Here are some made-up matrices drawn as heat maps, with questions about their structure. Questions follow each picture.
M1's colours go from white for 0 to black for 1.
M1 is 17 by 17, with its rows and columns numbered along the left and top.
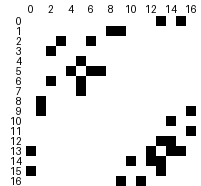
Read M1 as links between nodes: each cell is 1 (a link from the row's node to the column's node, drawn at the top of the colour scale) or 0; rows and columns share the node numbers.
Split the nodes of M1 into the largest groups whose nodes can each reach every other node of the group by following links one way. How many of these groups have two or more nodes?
3
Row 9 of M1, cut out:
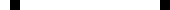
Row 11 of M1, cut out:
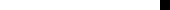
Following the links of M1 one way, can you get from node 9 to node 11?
yes
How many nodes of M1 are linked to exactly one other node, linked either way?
6
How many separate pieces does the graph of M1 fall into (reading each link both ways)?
3
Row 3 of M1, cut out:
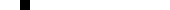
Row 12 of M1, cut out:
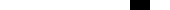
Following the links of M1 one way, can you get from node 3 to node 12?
no
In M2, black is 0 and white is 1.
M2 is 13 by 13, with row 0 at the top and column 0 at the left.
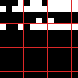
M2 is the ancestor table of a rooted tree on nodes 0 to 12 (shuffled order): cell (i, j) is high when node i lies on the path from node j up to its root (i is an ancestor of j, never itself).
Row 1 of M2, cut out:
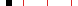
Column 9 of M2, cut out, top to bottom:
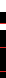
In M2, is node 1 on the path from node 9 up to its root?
yes
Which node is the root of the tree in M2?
1
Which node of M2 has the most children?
0
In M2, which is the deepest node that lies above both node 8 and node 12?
0
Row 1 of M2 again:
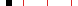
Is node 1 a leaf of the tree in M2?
no
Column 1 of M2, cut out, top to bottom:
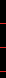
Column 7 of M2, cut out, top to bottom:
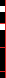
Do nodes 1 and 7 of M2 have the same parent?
no
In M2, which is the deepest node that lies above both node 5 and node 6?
0
